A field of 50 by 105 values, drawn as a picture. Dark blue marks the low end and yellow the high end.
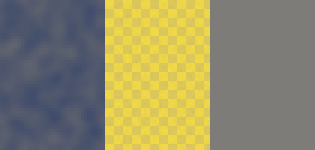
The table splits into one row of 3 panels. Panel 1,1: low, blotchy, faint in contrast. Panel 1,2: very high, checkered, faint in contrast. Panel 1,3: middling, flat.
